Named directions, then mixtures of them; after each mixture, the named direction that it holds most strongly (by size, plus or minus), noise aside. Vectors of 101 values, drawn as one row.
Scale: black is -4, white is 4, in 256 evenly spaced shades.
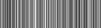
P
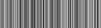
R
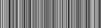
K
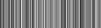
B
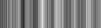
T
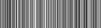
P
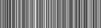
P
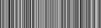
B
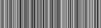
R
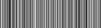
P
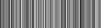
B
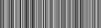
B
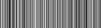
P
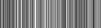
P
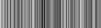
B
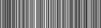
P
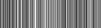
P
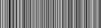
K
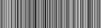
P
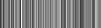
B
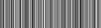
B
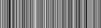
P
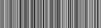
R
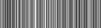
P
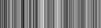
T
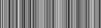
K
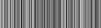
B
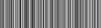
R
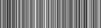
P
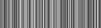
R
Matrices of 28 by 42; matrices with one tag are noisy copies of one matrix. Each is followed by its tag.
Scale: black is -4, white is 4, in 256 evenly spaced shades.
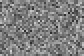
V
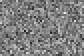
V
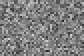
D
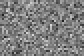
D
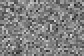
D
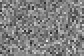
V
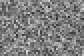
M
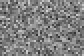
M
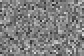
V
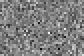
V
